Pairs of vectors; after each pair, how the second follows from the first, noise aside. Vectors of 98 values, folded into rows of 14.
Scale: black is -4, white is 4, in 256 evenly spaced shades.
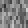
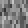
wrapped around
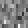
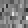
wrapped around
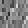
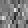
shuffled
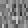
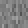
shrunk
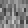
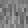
shrunk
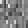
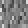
shuffled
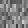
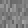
shrunk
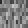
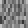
shuffled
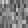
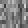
shuffled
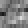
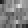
wrapped around
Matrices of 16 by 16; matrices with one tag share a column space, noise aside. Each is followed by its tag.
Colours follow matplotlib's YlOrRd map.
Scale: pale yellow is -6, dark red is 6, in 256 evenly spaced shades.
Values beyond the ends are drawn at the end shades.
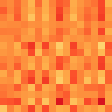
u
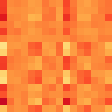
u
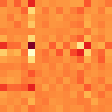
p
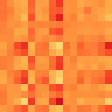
u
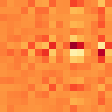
p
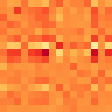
p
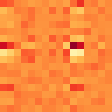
p
